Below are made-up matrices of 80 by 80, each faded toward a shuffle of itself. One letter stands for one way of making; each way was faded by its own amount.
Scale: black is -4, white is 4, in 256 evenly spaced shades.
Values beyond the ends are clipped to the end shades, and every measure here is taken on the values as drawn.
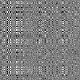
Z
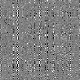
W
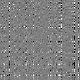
W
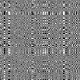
Z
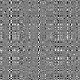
Z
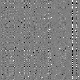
W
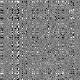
W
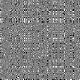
W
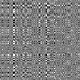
Z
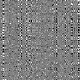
W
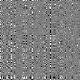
W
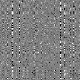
W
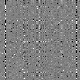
W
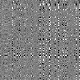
W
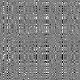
Z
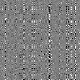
W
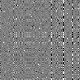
Z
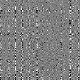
W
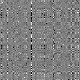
Z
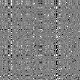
W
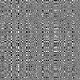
Z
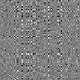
W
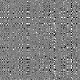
W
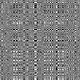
Z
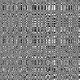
Z
